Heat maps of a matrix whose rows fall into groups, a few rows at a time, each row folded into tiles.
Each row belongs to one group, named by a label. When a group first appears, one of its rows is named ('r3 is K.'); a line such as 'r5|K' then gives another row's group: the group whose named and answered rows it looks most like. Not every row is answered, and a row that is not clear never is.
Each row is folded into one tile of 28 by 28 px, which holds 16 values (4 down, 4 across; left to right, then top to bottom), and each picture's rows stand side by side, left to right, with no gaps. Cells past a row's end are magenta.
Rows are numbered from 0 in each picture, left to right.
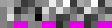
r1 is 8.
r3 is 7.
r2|7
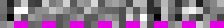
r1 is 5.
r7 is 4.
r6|8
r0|8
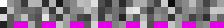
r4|8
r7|8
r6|4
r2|4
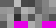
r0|5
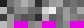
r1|8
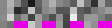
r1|4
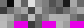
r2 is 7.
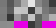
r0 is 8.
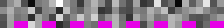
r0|5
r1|4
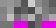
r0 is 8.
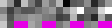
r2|8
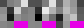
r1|8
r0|8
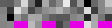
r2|7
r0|8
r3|4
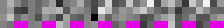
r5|7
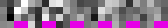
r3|8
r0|8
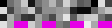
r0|4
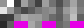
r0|7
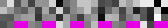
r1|8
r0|7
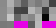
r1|5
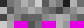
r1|7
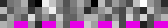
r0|4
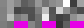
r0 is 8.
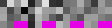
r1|5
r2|4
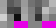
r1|8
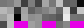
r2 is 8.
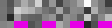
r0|8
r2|4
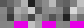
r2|8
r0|8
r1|4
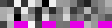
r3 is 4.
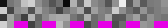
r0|4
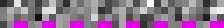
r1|8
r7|8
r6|8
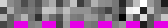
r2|5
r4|8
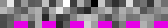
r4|5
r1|5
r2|7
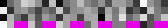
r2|4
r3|5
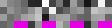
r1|5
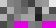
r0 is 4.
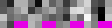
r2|8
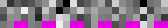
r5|4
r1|8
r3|5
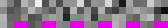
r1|7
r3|8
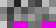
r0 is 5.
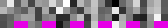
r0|7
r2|7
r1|8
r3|5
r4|4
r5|5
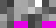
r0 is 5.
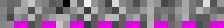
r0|8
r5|5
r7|7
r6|5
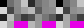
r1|4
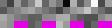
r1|7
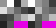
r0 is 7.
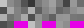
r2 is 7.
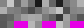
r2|4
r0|7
